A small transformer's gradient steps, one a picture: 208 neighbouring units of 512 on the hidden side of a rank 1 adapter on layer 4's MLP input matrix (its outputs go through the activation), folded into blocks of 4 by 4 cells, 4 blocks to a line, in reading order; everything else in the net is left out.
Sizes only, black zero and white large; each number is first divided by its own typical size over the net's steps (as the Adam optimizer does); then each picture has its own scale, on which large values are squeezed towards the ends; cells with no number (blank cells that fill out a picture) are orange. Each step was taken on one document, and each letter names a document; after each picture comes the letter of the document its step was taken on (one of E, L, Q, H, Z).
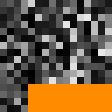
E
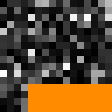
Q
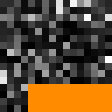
Q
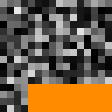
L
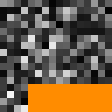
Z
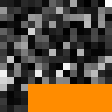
Q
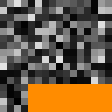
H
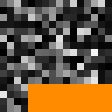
L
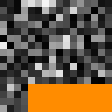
Z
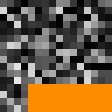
L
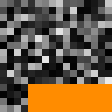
H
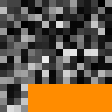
L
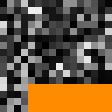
E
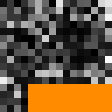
Q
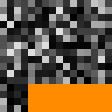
H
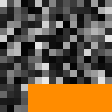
H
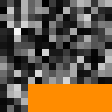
E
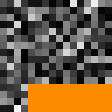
L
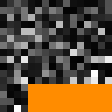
L
